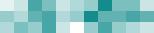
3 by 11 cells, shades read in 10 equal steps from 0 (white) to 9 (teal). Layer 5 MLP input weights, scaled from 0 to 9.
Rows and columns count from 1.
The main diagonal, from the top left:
1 3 4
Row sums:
45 61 41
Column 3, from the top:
7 6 4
